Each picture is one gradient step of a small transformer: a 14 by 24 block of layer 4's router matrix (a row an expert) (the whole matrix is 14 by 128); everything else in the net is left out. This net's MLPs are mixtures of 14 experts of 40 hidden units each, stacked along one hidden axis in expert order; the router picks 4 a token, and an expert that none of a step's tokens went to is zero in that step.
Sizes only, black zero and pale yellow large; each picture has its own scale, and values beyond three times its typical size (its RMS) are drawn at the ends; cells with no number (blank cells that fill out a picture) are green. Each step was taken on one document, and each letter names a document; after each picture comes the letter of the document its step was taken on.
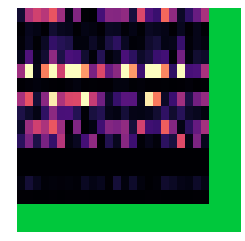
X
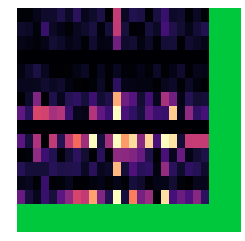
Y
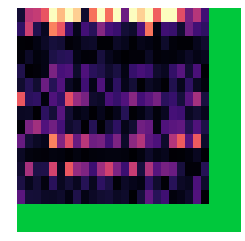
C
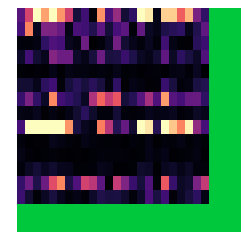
C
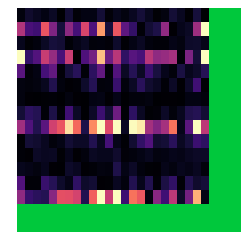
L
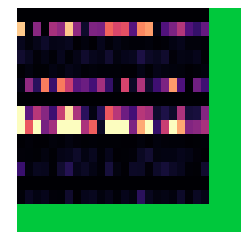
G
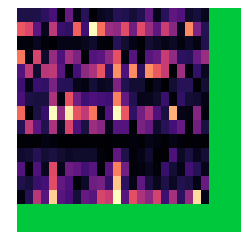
Y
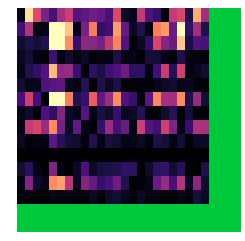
X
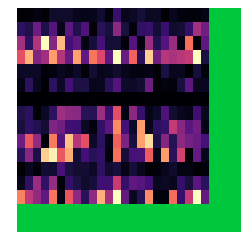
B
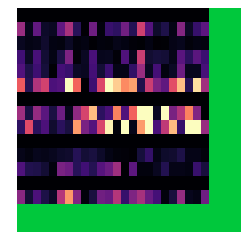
G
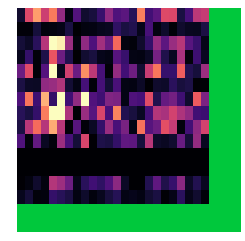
X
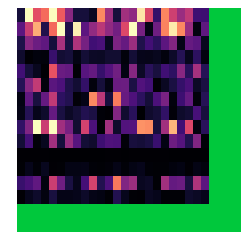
C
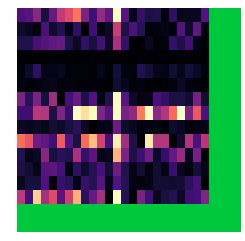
Y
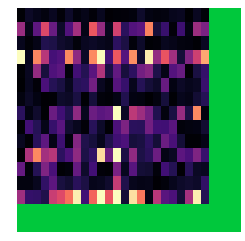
L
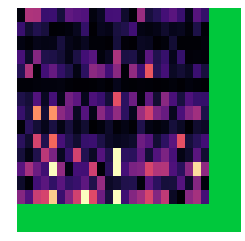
Y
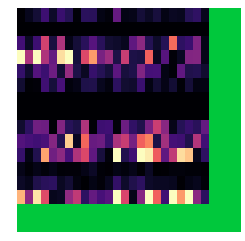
B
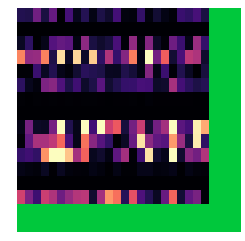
B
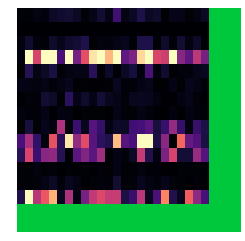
B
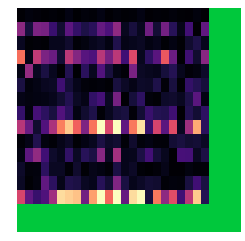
L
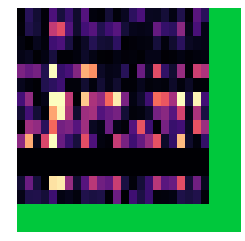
X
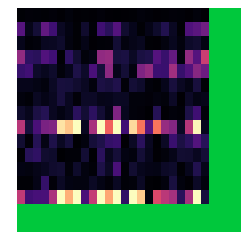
L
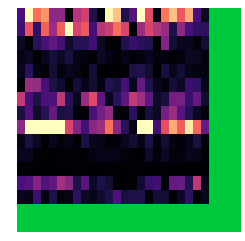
C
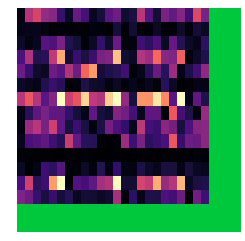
X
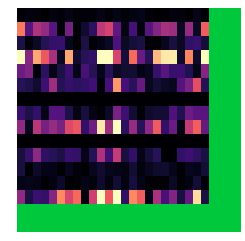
L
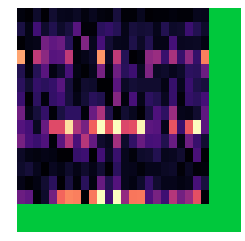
L
